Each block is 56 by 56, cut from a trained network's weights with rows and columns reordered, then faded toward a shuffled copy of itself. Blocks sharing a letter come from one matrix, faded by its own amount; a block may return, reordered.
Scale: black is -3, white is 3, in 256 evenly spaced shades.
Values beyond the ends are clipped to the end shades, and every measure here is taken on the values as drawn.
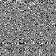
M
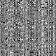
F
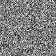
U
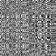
F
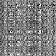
F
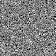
U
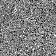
U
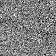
U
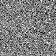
U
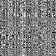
F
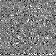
M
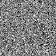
U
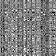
F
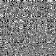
M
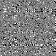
M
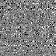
M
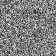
U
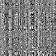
F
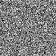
U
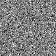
U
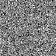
U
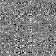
M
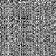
F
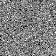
U
